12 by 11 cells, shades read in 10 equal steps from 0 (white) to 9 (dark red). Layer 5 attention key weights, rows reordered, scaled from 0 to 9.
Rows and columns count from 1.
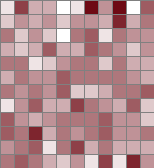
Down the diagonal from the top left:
1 4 4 6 4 5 2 4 4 4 3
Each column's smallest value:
1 2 1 1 0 1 1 1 1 0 2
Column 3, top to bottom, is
3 3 4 3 1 4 5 6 3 8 6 5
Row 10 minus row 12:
1 -1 3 0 3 0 4 -1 3 -4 1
